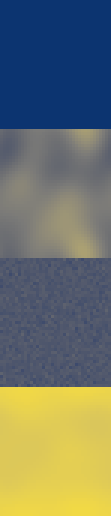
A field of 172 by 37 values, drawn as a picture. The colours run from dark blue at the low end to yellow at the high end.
It is made of 4 by 1 panels. Panel 1,1: very low, flat. Panel 2,1: middling, smooth. Panel 3,1: low, fine-grained, faint in contrast. Panel 4,1: very high, smooth, faint in contrast.
